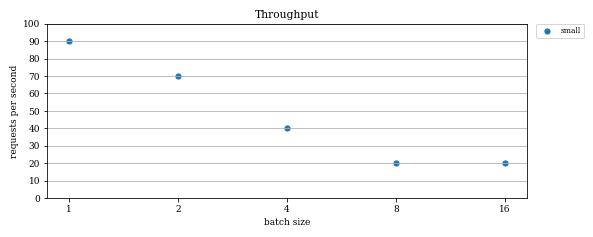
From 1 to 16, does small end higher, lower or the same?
lower
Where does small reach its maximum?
1
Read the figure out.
Title: Throughput
x-axis: batch size, ticks 1 2 4 8 16
y-axis: requests per second, ticks 0 10 20 30 40 50 60 70 80 90 100
Legend: small
Values:
small: 90 70 40 20 20
